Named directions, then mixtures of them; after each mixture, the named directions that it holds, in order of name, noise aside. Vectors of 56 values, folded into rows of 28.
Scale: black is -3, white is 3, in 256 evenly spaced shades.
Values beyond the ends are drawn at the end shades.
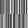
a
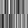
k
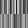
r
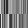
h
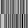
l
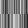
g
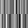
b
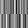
b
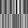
r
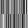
a, l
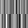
b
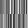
a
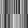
g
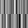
b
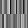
k, r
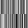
l
